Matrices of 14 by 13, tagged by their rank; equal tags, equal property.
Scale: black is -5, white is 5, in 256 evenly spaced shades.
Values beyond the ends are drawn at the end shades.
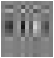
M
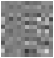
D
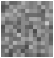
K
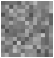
K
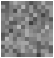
K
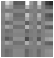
M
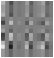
M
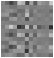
D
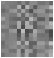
D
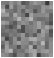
K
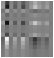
M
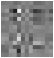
D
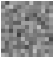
K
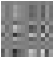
M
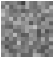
K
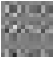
D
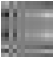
M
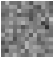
K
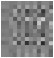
D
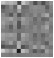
D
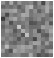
K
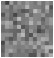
K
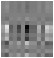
M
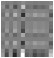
M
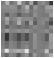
D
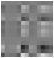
M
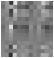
D
